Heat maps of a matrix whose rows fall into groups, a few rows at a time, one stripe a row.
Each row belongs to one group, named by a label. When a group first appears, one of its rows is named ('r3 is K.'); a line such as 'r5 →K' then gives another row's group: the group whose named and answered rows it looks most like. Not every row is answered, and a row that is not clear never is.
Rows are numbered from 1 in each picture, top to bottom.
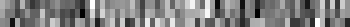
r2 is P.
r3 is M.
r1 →P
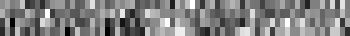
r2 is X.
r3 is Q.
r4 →Q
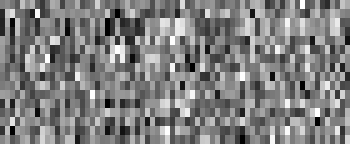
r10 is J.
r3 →Q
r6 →X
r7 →X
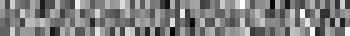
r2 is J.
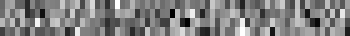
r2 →P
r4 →Q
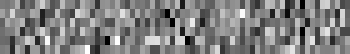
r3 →P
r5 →X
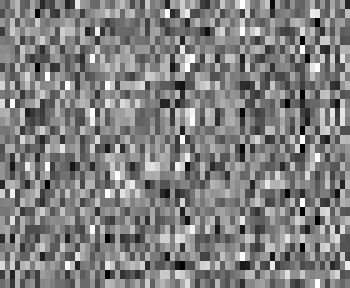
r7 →P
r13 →P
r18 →M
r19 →X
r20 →X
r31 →Q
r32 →M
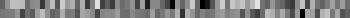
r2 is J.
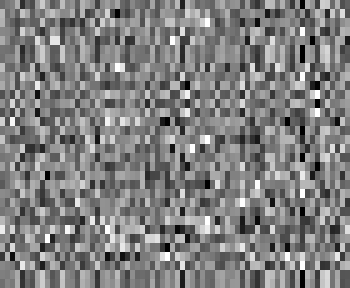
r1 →J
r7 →J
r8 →X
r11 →M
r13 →M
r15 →J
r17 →P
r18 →J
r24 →J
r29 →Q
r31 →J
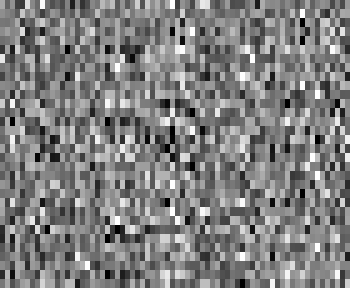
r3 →J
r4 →P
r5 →J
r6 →Q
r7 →X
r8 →X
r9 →Q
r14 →Q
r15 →P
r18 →M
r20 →M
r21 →M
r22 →J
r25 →X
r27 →Q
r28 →M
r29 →Q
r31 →Q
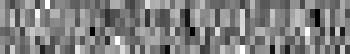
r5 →X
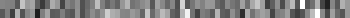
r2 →M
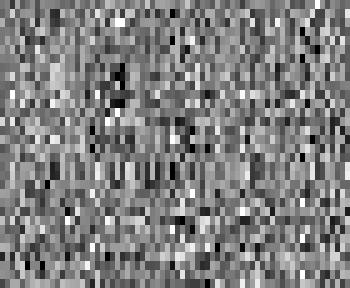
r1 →M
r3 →X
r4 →J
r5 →P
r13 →X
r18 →J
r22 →P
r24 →Q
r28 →P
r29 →Q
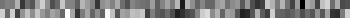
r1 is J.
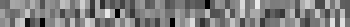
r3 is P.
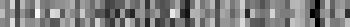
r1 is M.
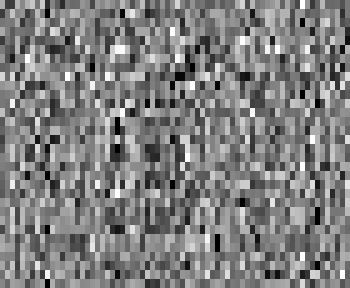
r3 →J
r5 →Q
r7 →X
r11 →J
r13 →X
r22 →X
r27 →P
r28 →P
